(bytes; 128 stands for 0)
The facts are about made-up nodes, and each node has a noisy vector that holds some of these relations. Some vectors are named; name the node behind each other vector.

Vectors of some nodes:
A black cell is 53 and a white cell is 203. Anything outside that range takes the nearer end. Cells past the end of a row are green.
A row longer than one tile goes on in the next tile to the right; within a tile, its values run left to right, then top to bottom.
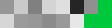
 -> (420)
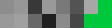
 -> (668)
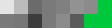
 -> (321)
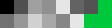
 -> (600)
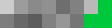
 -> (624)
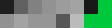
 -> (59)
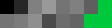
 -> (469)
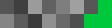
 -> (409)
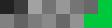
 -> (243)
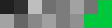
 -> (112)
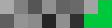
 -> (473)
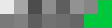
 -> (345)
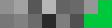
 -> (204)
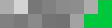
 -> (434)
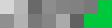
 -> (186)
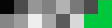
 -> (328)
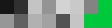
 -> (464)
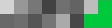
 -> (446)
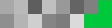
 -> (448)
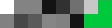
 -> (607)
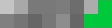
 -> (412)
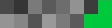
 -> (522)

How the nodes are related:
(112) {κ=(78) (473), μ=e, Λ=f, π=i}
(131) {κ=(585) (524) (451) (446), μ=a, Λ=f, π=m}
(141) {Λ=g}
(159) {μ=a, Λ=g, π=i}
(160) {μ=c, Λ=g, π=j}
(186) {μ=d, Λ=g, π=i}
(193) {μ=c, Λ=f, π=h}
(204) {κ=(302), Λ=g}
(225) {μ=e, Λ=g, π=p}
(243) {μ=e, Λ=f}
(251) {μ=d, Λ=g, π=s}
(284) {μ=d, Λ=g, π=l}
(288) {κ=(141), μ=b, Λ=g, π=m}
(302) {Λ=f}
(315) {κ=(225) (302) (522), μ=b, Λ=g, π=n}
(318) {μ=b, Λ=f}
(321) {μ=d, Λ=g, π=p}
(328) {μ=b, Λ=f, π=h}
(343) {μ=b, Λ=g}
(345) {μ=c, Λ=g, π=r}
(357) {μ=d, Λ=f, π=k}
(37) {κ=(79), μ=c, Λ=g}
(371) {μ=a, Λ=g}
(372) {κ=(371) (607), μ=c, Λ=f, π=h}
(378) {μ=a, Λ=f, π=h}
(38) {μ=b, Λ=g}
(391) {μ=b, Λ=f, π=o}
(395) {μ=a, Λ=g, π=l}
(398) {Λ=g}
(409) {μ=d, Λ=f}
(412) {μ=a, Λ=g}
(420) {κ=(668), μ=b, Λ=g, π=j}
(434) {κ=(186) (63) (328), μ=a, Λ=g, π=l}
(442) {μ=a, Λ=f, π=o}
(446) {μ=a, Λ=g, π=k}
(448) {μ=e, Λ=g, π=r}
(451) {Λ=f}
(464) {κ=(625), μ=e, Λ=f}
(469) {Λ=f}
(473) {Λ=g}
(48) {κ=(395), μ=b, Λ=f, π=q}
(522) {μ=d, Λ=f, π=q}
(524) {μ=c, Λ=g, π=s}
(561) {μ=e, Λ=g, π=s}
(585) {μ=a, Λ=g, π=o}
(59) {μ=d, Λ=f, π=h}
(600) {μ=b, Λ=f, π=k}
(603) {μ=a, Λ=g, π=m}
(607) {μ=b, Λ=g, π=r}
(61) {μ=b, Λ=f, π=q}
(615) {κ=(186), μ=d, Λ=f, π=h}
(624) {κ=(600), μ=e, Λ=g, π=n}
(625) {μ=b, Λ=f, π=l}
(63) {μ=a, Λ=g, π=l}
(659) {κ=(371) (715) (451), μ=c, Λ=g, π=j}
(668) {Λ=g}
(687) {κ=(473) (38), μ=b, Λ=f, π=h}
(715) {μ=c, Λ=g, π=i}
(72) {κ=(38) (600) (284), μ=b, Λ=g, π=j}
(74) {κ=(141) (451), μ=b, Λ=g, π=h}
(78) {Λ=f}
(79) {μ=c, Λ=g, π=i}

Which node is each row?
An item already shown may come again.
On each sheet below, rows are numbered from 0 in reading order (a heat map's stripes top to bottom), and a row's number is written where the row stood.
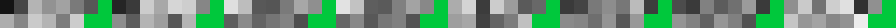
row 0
(61)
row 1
(464)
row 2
(284)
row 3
(284)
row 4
(37)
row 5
(193)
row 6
(522)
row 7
(420)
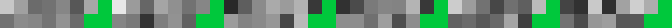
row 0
(371)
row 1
(659)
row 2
(615)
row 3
(193)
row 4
(446)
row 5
(625)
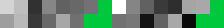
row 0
(79)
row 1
(715)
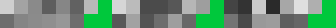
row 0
(38)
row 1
(524)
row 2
(625)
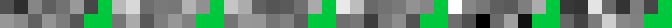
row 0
(522)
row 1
(251)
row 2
(585)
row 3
(321)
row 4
(160)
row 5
(48)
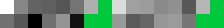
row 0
(160)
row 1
(72)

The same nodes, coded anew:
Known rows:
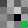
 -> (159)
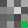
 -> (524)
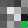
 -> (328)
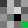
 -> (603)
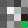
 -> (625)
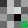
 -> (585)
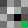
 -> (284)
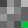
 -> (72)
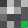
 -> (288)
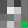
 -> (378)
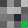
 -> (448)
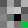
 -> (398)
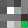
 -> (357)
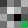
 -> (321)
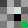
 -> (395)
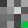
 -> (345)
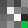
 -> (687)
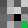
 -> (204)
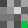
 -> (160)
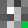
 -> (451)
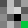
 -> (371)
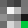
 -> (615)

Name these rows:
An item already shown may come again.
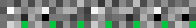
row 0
(409)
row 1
(434)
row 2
(420)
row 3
(302)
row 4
(607)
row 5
(434)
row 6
(186)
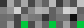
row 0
(345)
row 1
(420)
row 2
(225)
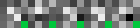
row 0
(600)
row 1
(74)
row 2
(318)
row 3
(372)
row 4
(284)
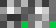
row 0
(74)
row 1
(442)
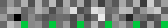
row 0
(251)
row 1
(624)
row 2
(37)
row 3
(372)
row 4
(473)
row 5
(659)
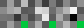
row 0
(561)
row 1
(193)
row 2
(434)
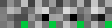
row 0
(38)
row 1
(446)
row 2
(321)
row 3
(141)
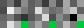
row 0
(522)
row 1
(112)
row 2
(159)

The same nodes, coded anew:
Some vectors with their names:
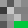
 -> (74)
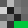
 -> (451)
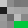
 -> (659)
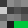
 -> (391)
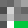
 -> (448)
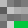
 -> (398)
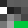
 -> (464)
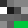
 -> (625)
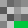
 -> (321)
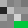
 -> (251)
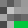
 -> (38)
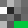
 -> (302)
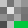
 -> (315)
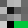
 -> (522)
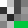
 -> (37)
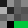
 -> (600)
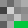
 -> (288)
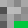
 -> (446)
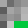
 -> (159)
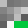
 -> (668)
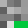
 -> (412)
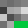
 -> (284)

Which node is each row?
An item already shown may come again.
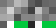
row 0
(225)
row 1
(624)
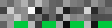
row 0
(288)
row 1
(302)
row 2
(378)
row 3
(409)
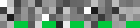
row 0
(37)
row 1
(420)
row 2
(624)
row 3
(302)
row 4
(345)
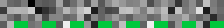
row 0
(473)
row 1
(112)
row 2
(434)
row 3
(442)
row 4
(141)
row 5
(434)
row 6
(72)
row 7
(451)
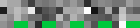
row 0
(524)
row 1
(318)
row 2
(186)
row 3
(625)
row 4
(561)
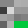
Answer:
(607)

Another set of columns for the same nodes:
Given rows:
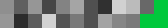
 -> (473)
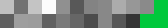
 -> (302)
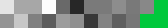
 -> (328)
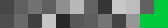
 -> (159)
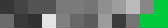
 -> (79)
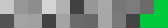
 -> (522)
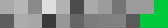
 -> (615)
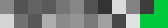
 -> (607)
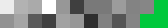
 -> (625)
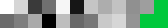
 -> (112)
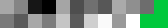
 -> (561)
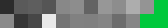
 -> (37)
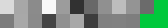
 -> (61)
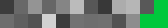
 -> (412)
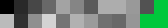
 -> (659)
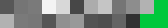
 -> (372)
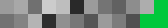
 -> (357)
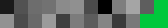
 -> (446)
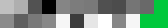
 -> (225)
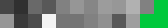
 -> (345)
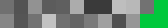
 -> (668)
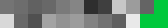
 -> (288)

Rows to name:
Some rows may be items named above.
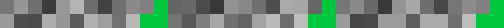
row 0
(321)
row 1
(251)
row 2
(321)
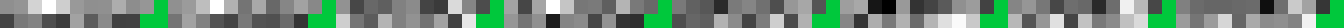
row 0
(442)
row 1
(378)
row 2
(607)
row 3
(451)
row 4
(186)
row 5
(624)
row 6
(72)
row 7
(420)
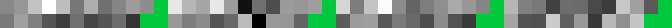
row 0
(378)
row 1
(600)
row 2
(302)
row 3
(38)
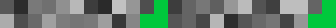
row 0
(141)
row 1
(159)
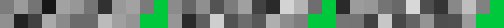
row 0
(284)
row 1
(473)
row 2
(434)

